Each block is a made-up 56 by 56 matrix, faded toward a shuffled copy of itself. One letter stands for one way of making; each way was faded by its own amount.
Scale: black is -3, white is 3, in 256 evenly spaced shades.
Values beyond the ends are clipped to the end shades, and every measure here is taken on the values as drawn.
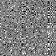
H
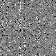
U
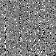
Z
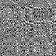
H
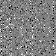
U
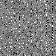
Z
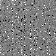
U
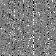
Z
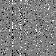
U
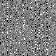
Z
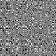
H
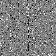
Z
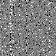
Z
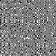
H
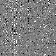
U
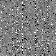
Z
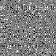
H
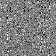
Z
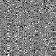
H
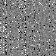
U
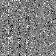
Z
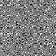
H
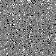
U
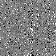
U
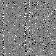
U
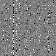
U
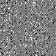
U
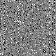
Z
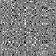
H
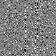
Z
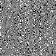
Z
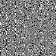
Z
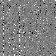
U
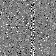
Z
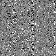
Z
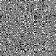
H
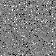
U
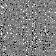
U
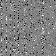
U
